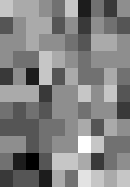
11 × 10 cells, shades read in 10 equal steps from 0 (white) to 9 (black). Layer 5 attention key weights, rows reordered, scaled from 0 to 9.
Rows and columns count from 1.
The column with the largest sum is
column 3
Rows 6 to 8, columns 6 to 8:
4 2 4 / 4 5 4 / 4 3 6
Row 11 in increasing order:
1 2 2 3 3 5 6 6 7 8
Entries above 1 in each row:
10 10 10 10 10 10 10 10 9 10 9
